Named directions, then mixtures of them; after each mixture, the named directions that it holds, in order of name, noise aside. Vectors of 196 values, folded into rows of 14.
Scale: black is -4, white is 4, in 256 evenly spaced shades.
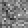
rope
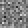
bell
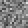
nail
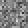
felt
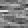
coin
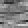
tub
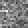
coin, rope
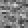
coin, felt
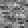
coin, felt, rope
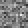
coin, felt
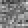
nail, tub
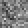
rope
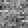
coin, felt, tub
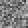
bell, nail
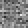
bell, coin, tub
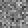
felt, nail, rope
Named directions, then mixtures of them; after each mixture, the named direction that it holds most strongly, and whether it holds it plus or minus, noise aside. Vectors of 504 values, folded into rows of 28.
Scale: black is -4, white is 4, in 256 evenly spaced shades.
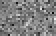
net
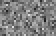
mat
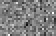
net, minus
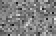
net, plus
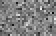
net, plus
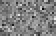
net, plus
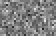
mat, minus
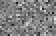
net, plus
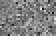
net, plus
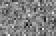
mat, plus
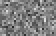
mat, minus
